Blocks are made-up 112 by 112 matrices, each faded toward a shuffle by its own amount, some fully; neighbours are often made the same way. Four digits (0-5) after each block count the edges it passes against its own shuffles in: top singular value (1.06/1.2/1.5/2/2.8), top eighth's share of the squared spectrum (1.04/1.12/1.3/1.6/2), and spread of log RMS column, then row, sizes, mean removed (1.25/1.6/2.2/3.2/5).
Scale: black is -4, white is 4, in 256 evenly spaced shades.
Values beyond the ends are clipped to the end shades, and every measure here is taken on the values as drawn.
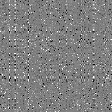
5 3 2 2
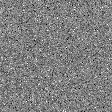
0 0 0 0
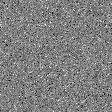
0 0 0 0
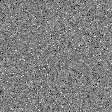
0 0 0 0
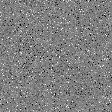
3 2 1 0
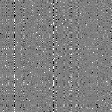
5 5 3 2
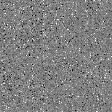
3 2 1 0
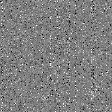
1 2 3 0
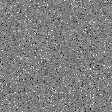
1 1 1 0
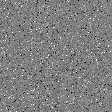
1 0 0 0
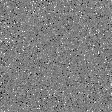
0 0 0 0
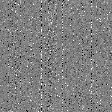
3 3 3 0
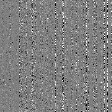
3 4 4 0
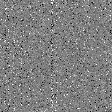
1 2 2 0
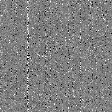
2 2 3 0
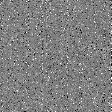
2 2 2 0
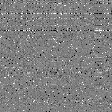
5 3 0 2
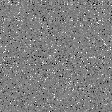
3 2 0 1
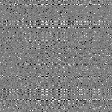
5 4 2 3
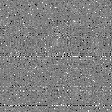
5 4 1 2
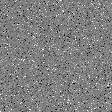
2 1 0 0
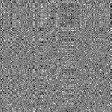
5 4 3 3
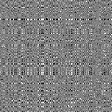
5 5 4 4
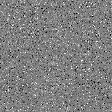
3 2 0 1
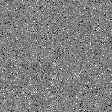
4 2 1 1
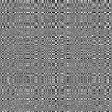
5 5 4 4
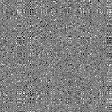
5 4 3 3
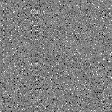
4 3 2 1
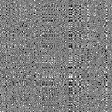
5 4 3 3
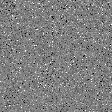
3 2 1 0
